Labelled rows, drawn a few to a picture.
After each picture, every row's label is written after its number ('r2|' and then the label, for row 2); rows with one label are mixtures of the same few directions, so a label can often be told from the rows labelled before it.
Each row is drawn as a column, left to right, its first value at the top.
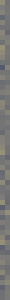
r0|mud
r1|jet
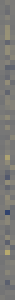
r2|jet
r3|jet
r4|mud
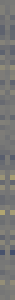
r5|jet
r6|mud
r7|jet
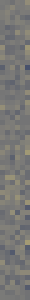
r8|mud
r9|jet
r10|jet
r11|jet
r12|mud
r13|mud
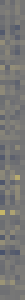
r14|jet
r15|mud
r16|jet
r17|jet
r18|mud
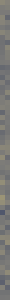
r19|jet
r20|mud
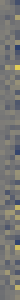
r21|mud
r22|mud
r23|jet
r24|mud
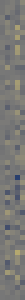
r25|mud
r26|mud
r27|mud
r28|jet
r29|jet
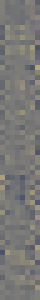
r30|jet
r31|jet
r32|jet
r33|jet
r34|jet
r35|mud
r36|mud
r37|mud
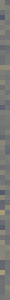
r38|mud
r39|mud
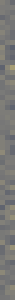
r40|mud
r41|mud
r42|mud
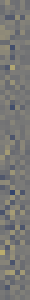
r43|jet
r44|mud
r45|mud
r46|mud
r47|mud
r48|mud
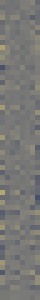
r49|mud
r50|jet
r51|mud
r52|mud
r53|mud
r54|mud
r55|mud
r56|jet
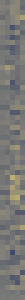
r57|mud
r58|mud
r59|jet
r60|jet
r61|mud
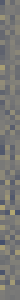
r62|mud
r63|jet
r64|jet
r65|jet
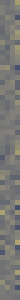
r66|jet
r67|mud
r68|jet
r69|mud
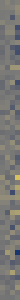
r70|jet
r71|jet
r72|mud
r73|jet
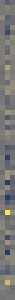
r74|mud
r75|jet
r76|jet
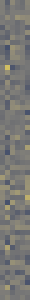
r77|jet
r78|mud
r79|mud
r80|mud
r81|mud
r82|jet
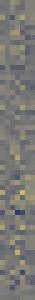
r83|mud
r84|jet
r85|mud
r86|jet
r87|mud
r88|jet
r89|jet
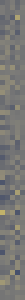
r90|jet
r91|jet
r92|mud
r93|mud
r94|mud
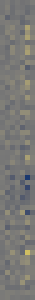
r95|mud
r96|mud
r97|jet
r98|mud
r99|jet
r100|jet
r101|jet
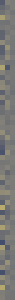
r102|mud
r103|mud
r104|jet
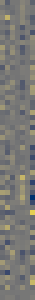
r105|mud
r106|mud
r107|jet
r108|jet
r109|jet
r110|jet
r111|jet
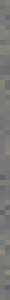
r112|jet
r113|mud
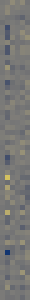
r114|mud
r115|jet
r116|mud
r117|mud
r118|mud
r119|jet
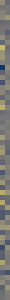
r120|mud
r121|mud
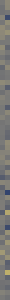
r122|jet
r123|mud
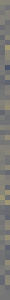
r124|jet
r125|mud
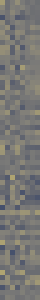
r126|mud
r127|jet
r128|jet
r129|mud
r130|mud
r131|jet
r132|jet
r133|jet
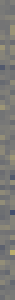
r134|mud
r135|mud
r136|jet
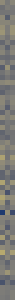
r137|jet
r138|mud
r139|jet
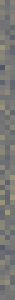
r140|mud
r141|jet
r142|jet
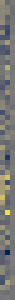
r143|jet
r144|jet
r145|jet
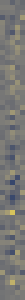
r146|mud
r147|jet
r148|jet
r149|jet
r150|mud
